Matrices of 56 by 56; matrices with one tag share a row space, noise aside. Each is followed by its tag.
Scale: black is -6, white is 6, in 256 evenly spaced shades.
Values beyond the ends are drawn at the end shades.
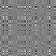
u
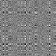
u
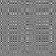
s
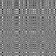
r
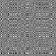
s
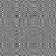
r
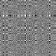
u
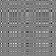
s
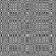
s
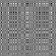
s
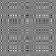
s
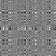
u
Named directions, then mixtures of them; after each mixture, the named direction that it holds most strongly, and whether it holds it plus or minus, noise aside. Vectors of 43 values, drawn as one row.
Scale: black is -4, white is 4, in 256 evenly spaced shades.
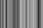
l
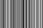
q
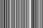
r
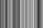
l, plus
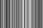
q, minus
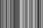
l, plus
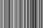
q, minus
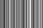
r, plus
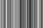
l, minus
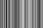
l, plus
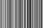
r, minus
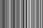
q, plus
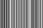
r, plus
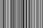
q, plus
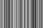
q, minus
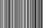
q, minus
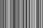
q, plus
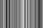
q, minus
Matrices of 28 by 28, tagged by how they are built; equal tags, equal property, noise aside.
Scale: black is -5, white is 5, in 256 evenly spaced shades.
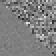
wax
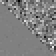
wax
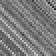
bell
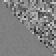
wax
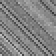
bell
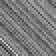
bell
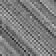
bell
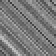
bell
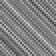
bell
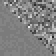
wax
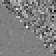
wax
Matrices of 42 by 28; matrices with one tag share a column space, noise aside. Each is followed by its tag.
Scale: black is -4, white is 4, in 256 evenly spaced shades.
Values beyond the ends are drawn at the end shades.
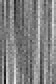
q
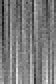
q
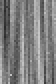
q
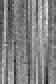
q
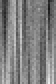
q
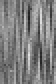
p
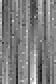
q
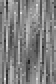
p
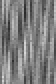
p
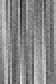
q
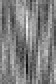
p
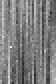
q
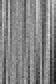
q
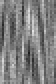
p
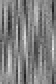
p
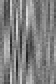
p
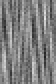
p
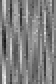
p
